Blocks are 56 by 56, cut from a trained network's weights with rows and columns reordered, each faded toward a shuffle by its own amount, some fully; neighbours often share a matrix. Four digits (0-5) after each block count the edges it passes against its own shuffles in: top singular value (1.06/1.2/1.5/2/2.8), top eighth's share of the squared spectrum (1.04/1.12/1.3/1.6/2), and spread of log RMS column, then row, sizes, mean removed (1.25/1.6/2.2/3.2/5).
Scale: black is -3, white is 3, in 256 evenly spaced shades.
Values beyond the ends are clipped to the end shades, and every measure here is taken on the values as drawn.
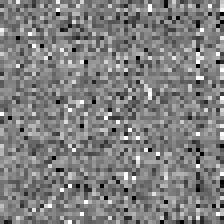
2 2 2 0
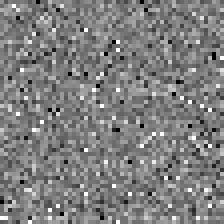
0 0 0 0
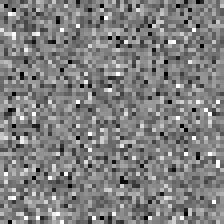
1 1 1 0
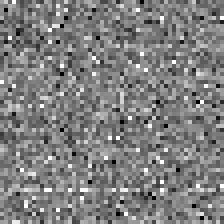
1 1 0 0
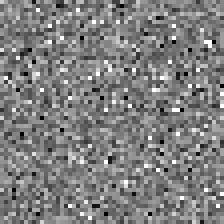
0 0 0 0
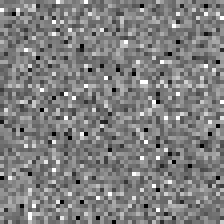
0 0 0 0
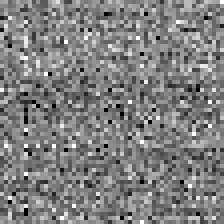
2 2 2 0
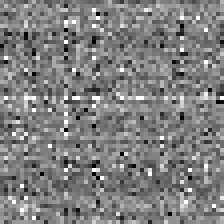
3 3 2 0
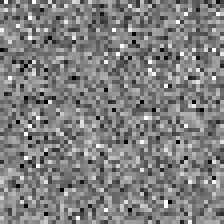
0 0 0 0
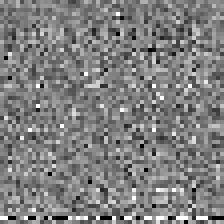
3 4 1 2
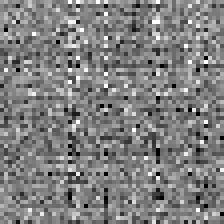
3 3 3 1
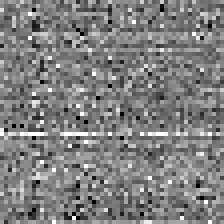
3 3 2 1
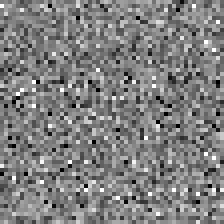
0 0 0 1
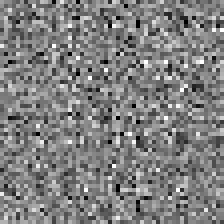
3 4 2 2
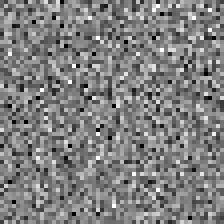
1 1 0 0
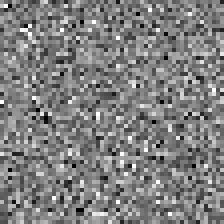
1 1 0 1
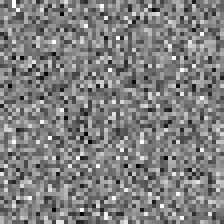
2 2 0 0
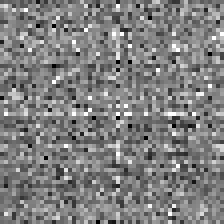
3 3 2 0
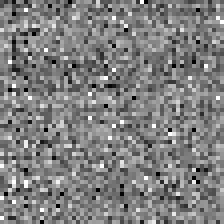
2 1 1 0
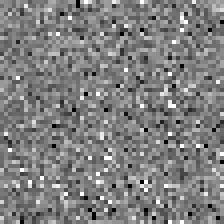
1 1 0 0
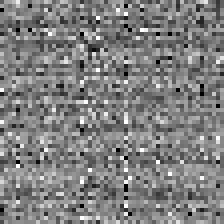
3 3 3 0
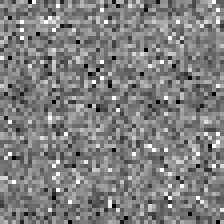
2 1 0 0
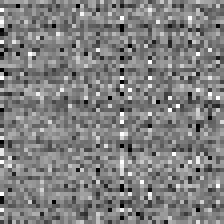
3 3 2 0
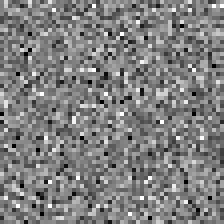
0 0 0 0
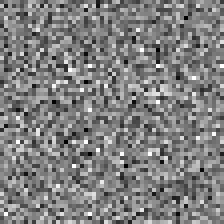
2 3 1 0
